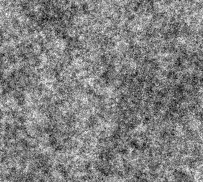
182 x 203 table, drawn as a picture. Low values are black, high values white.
Histogram: bell-shaped. Grain: blotchy. Slope: none. Ninth with the lowest average: middle right. Stripes: none. Odd rows or columns: none.
